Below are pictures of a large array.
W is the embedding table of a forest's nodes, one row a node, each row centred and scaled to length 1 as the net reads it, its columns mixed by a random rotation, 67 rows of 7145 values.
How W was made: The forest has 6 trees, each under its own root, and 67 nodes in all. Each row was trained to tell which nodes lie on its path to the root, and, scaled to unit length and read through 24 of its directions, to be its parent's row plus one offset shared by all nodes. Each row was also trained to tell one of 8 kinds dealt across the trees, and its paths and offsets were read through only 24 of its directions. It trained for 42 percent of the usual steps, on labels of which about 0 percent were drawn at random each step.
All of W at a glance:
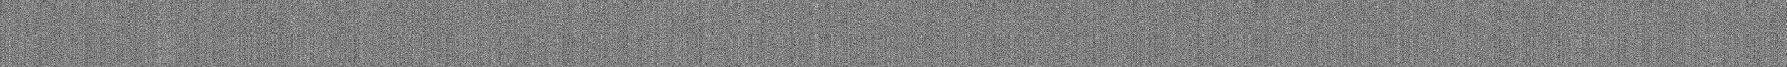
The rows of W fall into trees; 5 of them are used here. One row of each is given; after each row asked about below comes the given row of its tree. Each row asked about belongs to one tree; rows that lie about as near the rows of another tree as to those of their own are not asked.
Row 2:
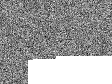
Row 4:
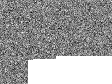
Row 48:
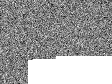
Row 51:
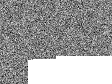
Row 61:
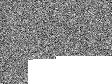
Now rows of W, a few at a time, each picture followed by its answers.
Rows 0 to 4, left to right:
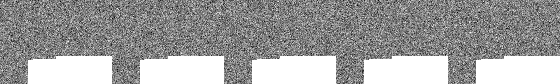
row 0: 2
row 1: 2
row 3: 51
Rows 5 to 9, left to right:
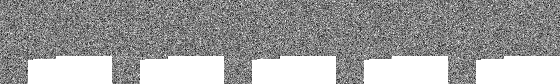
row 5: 51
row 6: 4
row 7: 4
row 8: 48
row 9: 4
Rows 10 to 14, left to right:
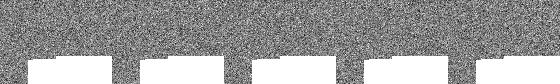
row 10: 2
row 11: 61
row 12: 51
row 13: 48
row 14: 2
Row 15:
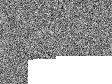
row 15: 48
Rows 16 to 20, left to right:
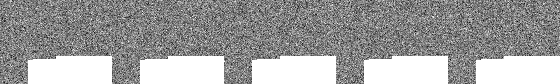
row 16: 61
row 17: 61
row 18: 51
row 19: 2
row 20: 48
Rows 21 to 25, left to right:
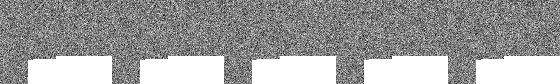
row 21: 48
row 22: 48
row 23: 2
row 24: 4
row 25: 48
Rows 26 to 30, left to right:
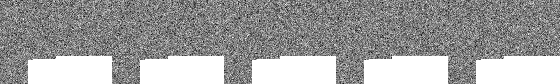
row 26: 2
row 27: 51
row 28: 48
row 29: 61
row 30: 2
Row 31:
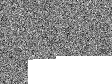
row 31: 61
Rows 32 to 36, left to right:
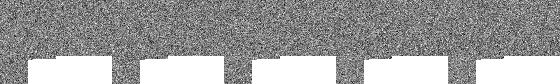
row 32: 48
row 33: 48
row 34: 4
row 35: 4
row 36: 4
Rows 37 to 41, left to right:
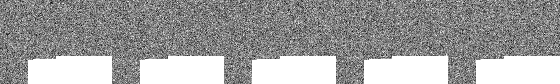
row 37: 51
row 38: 4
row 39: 2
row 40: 51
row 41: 2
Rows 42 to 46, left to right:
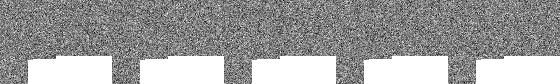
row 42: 4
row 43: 51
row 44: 51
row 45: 2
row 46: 4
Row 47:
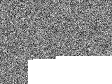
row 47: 51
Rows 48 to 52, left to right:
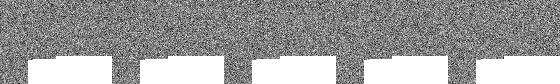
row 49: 51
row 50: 2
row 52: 61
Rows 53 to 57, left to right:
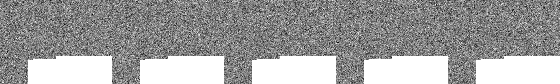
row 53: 51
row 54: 4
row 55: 2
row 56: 4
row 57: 2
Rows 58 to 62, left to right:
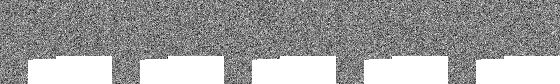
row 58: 51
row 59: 61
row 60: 51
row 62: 51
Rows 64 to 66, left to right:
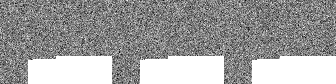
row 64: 2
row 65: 51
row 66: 48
